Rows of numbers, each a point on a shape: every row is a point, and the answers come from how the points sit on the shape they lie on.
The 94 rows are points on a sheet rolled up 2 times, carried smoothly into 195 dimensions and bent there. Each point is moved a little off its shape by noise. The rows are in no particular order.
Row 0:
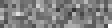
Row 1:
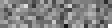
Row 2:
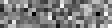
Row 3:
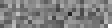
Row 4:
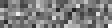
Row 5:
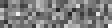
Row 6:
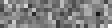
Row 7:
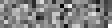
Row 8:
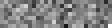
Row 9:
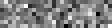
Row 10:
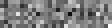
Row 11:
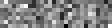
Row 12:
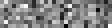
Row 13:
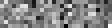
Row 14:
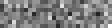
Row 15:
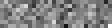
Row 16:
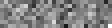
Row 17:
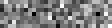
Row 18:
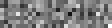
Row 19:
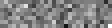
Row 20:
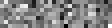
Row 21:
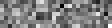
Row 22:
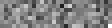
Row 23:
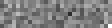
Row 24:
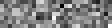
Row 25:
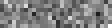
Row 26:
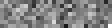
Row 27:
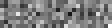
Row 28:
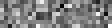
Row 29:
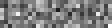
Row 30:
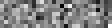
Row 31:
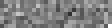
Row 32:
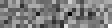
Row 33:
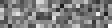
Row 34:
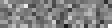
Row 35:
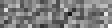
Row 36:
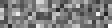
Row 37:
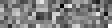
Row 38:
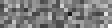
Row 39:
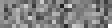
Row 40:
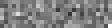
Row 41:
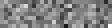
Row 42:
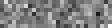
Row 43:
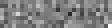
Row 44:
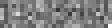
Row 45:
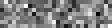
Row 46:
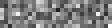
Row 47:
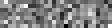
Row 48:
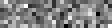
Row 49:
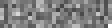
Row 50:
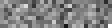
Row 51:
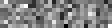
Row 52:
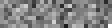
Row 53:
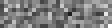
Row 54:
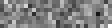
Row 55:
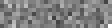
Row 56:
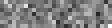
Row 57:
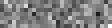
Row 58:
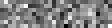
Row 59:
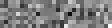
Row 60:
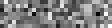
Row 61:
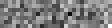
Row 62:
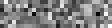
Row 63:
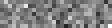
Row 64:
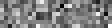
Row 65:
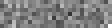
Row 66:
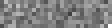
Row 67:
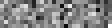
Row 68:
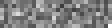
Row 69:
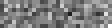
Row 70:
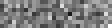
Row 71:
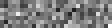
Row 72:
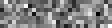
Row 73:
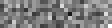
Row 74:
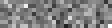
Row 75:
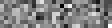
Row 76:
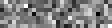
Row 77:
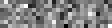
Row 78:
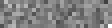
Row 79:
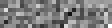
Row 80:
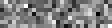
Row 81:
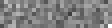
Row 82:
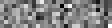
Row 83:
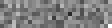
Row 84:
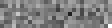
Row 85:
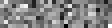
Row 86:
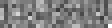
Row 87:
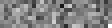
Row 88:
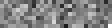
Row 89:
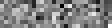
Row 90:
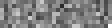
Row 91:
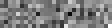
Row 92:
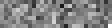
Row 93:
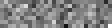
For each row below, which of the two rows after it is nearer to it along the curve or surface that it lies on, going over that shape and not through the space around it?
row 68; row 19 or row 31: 31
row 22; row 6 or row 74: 74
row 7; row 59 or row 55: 59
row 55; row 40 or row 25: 40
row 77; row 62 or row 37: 62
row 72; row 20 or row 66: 20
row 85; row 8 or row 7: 7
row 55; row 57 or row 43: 43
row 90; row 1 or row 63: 1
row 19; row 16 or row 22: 16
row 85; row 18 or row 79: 18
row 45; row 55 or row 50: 50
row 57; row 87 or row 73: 73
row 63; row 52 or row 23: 52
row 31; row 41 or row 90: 90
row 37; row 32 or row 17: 32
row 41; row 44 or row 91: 44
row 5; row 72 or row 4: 4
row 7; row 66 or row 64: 64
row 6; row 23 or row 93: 93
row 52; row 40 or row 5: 40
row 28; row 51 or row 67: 67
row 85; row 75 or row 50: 75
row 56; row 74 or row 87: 74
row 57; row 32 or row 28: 32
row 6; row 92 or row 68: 92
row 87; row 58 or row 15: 15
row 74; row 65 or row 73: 73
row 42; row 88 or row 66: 88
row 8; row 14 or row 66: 14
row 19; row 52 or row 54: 52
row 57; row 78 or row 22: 22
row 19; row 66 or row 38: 38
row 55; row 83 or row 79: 83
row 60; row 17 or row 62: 62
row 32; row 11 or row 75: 75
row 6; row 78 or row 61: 61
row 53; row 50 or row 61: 61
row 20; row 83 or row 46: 46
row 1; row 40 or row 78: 40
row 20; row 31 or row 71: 71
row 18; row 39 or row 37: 37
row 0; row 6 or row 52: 52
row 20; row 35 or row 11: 11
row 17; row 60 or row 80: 60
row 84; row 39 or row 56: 39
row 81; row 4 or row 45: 4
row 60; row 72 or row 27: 72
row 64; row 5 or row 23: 5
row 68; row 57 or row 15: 15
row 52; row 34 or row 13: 34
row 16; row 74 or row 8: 8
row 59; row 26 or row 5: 5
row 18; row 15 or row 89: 89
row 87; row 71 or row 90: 90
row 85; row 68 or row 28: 28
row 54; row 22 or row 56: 56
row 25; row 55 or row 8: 8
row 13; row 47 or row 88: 47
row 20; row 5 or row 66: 5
